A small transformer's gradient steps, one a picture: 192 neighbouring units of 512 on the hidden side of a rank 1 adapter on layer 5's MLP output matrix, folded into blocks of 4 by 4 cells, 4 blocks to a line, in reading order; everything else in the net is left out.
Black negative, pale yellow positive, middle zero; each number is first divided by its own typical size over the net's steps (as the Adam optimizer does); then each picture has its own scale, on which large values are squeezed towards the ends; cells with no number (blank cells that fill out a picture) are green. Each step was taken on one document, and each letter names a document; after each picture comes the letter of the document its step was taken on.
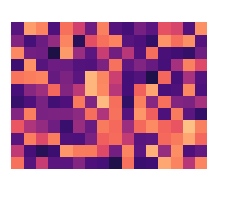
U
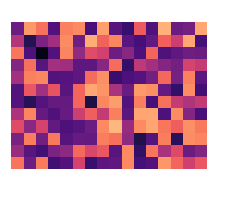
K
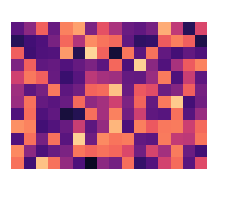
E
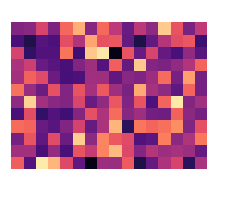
E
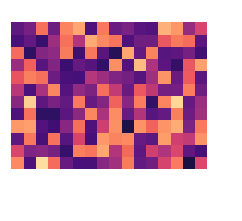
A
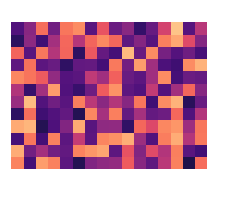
A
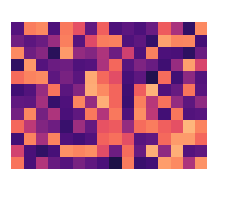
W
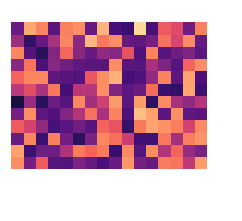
K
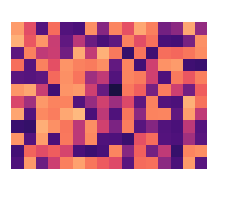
A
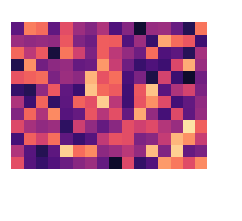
W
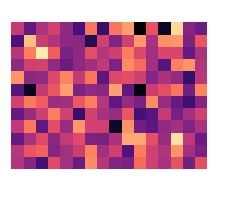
K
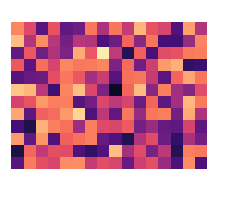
A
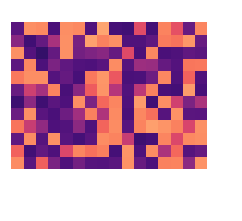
U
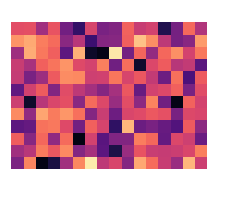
E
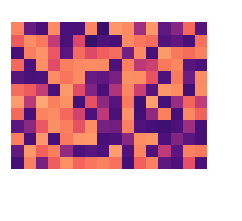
K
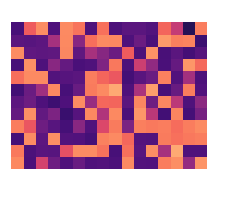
W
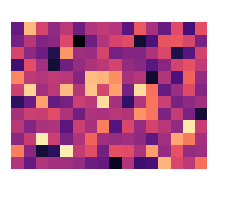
W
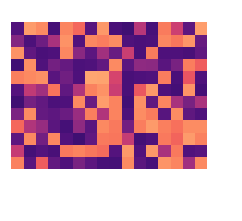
U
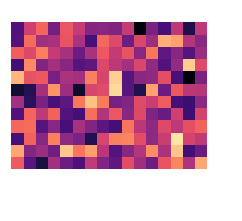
K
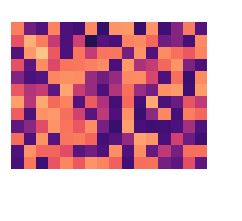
K
